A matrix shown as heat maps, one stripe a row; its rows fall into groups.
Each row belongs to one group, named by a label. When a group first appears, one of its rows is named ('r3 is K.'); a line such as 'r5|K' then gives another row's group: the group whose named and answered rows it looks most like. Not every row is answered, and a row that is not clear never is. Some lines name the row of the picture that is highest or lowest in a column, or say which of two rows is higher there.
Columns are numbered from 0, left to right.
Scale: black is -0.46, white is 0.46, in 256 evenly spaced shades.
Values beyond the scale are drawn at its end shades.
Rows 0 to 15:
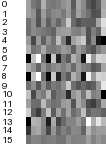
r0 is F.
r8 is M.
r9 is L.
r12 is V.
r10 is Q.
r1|F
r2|L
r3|L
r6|M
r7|F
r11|F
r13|M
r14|M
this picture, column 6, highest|4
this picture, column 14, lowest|4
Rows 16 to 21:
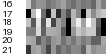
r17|M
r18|Q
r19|Q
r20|F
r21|M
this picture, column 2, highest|17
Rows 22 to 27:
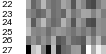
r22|F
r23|V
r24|F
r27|M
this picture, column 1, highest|27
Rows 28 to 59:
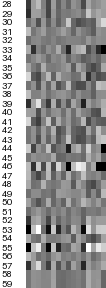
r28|M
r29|M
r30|L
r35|F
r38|F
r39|M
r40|F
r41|V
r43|L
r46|Q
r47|V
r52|M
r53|M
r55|M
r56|F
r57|M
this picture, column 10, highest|46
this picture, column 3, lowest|46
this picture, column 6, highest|46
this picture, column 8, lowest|46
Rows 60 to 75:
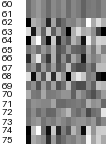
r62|M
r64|M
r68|Q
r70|F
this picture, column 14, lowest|68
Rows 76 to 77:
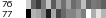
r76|V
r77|M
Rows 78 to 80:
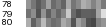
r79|L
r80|F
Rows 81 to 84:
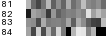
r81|V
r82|M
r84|Q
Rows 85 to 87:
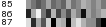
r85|V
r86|M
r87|Q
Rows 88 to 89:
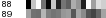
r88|M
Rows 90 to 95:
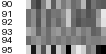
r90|V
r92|L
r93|F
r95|Q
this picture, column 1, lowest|95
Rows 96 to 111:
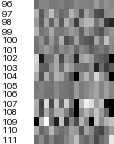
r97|F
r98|Q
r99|F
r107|Q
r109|M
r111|L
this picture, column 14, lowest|107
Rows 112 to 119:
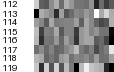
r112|V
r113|M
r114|F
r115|Q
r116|Q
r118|F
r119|Q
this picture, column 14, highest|113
